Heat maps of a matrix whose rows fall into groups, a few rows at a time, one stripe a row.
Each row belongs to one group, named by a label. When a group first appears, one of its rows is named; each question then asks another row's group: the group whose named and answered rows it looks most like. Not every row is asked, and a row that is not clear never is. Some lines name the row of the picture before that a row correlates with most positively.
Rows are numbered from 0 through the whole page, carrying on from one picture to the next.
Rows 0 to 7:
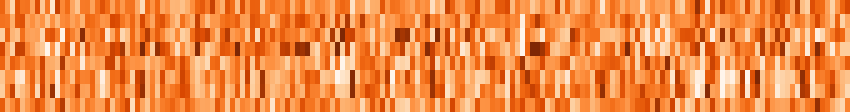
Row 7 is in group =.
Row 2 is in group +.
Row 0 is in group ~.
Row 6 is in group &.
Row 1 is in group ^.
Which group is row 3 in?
^
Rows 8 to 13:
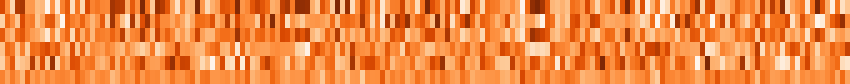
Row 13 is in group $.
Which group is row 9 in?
+
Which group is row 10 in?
^
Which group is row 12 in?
&
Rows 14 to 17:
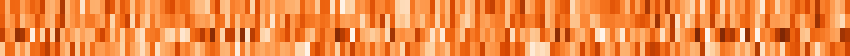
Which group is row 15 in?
=
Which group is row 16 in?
~
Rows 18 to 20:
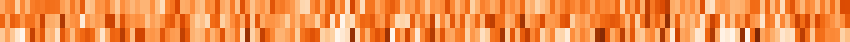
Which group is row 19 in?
=
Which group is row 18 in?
$
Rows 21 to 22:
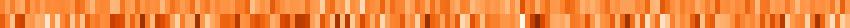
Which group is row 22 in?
^
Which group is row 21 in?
$
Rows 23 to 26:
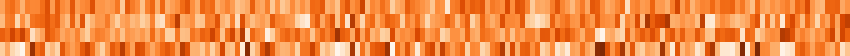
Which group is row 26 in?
&
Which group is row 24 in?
$
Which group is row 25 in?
~
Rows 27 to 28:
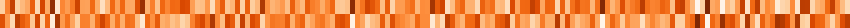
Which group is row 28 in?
~
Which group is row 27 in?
&
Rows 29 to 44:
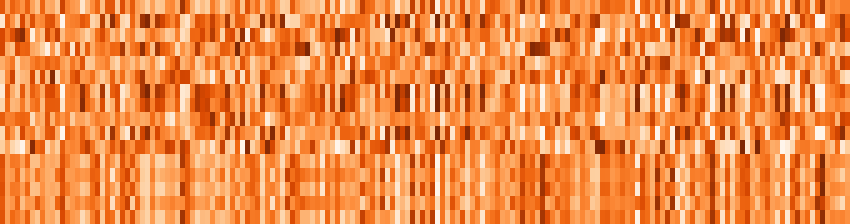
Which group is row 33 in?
$
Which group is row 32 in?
^
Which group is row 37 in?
~
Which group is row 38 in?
+
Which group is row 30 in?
+
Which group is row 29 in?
=
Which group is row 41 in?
=
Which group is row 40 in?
=
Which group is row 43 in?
=
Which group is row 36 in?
+
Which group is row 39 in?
&
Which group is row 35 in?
+
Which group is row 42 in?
=
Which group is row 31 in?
~
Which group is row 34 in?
&
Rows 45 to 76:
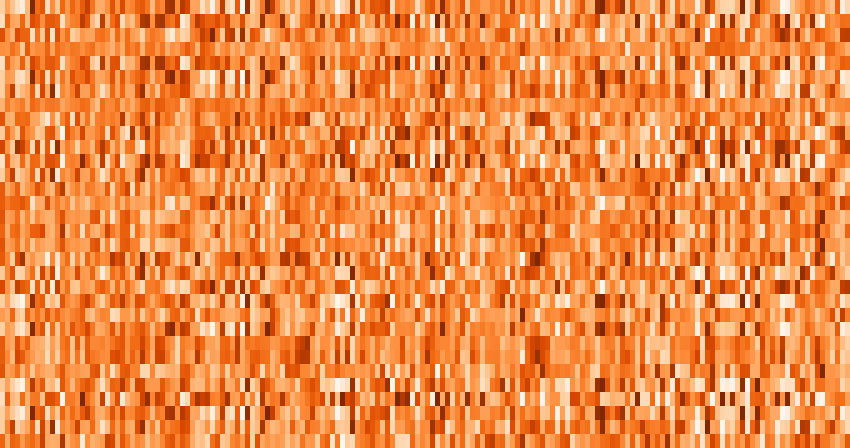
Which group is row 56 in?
+
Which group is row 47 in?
~
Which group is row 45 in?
&
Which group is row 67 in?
$
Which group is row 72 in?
&
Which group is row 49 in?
+
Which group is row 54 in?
+
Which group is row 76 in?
=
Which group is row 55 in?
~
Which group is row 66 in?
&
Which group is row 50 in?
&
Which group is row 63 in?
^
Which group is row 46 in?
+
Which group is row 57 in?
&
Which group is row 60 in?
=
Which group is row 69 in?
^
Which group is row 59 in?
~
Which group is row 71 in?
=
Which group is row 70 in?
^
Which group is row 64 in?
&
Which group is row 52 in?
+
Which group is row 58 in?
=
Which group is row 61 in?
=
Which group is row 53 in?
^
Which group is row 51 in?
&
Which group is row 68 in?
&
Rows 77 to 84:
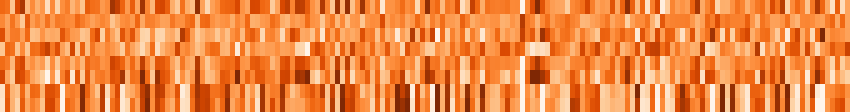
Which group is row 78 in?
$
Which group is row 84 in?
+
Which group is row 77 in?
^
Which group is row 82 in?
^
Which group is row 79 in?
=
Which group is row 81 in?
^
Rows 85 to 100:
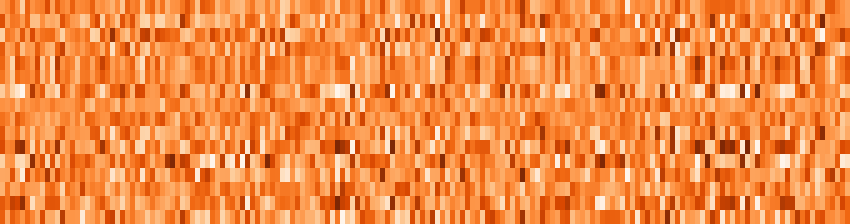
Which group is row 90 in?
~
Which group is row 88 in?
=
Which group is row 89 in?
~
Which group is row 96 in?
&
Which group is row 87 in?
+
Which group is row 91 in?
&
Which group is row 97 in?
$
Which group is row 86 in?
=
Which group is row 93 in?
^
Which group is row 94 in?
=
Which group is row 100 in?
=
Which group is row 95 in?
~
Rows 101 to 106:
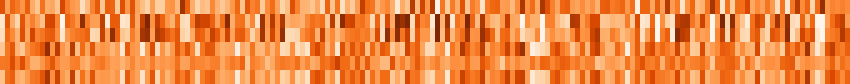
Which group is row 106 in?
$
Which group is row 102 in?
+
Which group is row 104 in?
$
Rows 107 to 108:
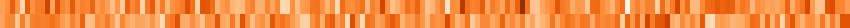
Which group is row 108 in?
$
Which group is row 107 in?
$
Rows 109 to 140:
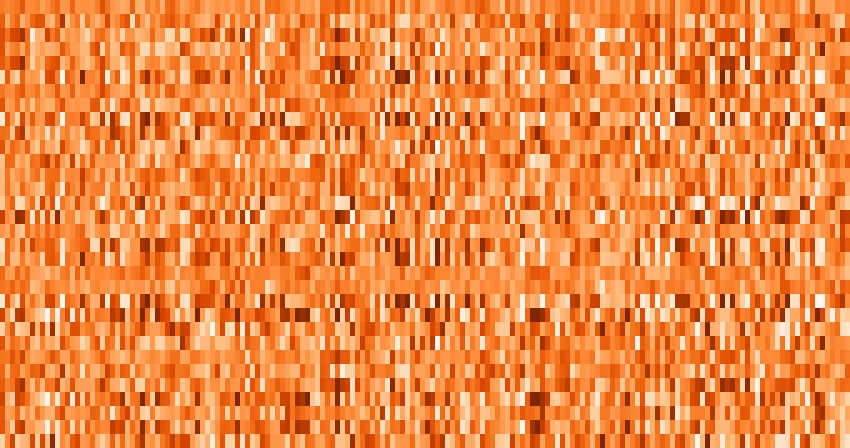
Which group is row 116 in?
=
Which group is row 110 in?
=
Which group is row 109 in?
~
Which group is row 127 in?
+
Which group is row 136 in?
~
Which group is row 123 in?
&
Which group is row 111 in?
~
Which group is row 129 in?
~
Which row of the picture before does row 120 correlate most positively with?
107
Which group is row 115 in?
~
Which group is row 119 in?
=
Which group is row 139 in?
^
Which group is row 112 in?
=
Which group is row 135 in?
=
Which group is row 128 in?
^
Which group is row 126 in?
+
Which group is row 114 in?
+
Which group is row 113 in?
~
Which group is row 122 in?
+
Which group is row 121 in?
+
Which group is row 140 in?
&
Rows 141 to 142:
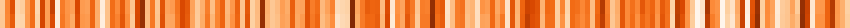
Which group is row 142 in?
&
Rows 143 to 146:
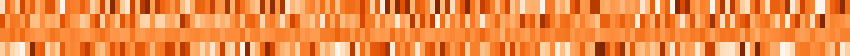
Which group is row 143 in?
+
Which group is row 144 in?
=
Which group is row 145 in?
~
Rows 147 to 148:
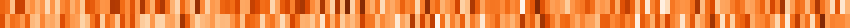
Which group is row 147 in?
^
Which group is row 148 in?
=
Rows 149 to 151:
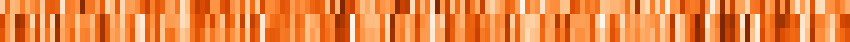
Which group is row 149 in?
+
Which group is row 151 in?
~
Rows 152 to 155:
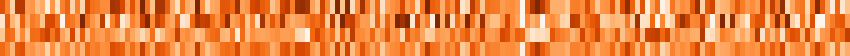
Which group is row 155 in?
^
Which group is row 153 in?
+
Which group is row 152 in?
^
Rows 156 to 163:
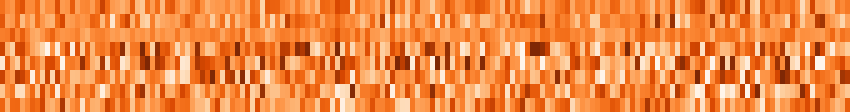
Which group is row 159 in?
^
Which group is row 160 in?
+
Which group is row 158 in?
~
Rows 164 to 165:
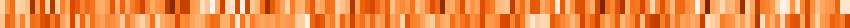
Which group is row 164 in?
&
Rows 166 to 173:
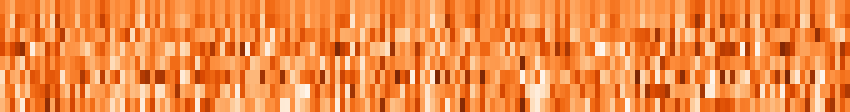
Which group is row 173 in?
$
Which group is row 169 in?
~
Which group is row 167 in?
~
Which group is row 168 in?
=
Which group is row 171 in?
+
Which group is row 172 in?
$
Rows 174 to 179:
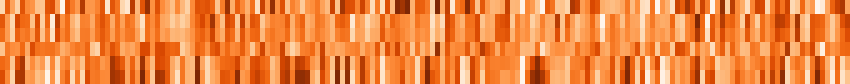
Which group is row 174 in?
+
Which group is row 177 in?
+
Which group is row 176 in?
~
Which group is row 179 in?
^
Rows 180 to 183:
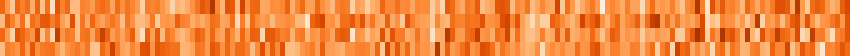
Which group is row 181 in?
$
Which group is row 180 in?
~
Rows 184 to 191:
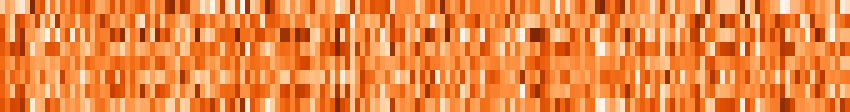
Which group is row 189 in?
=
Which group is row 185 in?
~
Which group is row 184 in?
&
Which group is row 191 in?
~
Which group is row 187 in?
~
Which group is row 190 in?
^
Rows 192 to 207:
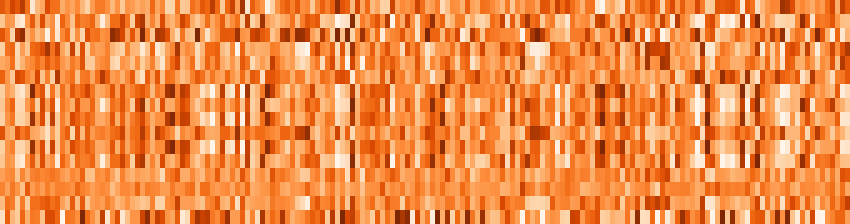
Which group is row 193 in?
&
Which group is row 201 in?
^
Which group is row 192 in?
~
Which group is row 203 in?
&
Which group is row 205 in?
$
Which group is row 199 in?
&
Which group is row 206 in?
$
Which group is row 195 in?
$
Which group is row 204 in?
$
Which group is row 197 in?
~
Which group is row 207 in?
+
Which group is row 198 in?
&
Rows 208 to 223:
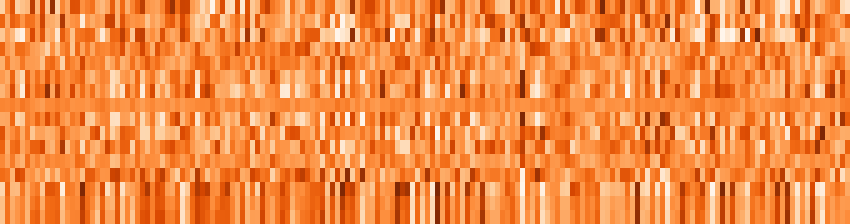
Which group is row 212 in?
+
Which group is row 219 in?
$
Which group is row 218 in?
=
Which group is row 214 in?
$
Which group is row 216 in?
$
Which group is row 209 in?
=
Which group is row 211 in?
^
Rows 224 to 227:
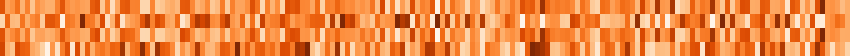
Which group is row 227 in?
^
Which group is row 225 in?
+
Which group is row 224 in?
=
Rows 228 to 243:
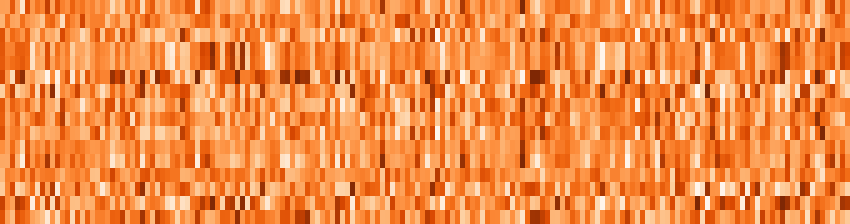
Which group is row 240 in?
+
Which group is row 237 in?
=
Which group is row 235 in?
=
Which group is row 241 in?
&
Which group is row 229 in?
+
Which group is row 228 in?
$
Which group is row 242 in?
~
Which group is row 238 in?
$
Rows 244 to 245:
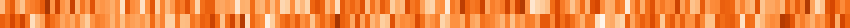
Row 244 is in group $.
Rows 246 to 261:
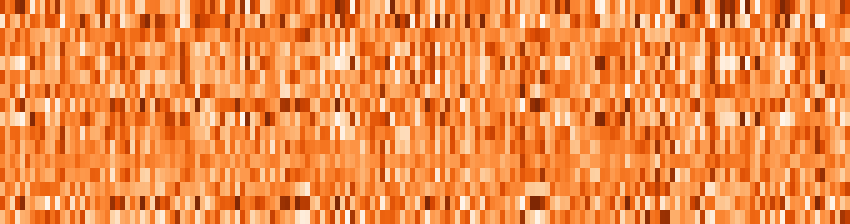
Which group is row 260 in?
^
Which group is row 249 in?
=
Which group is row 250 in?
&
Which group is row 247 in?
+
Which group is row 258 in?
=
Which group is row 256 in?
=
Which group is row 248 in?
^
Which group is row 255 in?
=
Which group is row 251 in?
=
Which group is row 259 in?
$
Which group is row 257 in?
$
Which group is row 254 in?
&
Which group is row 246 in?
~
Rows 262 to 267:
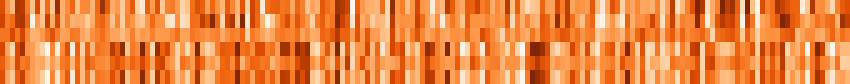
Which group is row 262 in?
~
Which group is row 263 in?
~
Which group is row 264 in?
~
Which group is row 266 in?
^
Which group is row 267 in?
^
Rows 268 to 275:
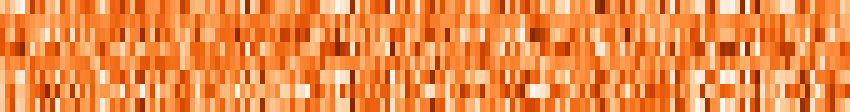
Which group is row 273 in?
&
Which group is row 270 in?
^
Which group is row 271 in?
~
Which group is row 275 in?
&
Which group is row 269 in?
^
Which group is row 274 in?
$
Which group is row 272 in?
+
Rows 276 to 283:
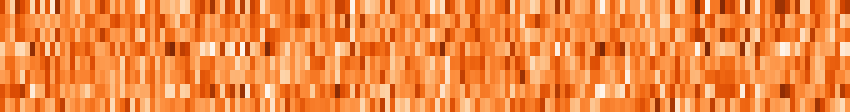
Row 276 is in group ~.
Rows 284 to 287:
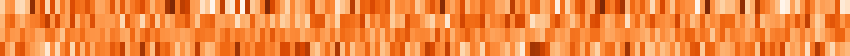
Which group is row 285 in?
$
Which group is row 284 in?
&
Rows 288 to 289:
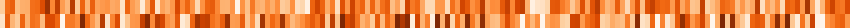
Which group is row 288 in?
$
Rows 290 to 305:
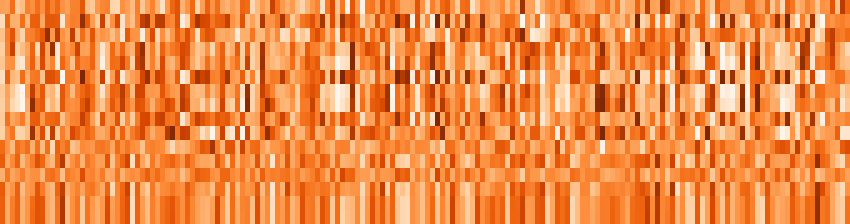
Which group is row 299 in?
&
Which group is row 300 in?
~
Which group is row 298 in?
+
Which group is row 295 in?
+
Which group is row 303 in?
=
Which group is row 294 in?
&
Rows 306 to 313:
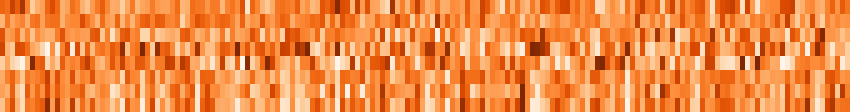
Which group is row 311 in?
$
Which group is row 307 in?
+
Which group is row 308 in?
=
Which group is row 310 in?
&
